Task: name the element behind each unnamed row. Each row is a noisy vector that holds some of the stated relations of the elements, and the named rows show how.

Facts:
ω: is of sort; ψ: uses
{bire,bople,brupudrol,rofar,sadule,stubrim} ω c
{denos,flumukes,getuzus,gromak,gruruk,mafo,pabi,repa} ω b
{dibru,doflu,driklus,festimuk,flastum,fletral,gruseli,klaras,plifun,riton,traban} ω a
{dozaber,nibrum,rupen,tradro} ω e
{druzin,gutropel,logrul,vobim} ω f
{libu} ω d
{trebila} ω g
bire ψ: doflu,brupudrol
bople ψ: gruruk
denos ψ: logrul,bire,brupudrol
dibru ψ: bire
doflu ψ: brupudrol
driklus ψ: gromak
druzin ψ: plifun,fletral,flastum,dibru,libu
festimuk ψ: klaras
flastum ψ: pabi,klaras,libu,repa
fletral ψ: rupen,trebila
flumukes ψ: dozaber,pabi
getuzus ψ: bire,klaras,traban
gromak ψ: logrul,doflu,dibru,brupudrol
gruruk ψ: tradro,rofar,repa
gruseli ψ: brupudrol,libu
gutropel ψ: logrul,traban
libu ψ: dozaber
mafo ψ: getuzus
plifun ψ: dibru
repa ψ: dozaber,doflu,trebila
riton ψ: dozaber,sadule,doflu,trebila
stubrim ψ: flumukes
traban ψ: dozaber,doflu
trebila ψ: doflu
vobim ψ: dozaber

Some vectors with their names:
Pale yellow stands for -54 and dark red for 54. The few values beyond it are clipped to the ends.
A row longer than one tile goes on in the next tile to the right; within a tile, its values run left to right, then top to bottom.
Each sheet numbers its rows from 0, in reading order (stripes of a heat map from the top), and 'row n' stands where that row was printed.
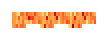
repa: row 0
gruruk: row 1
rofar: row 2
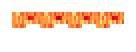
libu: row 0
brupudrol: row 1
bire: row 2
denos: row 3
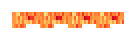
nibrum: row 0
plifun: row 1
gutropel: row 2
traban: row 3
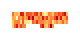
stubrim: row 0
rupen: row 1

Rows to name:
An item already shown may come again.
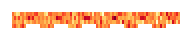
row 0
fletral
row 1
riton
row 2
driklus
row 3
sadule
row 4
pabi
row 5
mafo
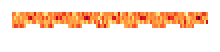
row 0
klaras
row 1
fletral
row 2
logrul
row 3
festimuk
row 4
gromak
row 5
trebila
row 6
sadule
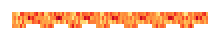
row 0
vobim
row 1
logrul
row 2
flumukes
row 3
gruseli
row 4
trebila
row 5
dozaber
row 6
fletral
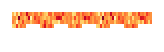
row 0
bople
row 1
pabi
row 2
druzin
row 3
bople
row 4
getuzus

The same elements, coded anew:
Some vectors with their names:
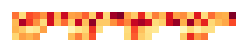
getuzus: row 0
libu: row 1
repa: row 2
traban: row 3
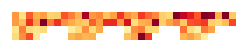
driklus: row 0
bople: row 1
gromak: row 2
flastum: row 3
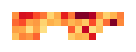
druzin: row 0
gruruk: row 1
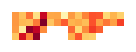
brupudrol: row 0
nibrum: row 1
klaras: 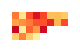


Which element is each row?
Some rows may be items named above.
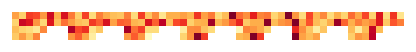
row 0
getuzus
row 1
sadule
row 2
sadule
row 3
gromak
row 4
gromak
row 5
fletral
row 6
gruseli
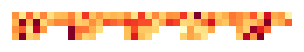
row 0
dozaber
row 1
rupen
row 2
riton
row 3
stubrim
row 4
brupudrol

